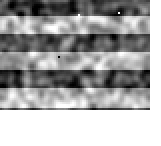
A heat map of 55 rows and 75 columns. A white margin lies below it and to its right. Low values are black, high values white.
Average level on the scale: 50%. Stripes: horizontal, repeating 3 times. Lone odd cells: 3, 2 higher and 1 lower than their neighbours.
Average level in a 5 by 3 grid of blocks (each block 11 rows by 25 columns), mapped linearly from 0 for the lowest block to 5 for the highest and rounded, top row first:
0 1 1
3 2 2
3 3 4
0 0 0
5 5 4
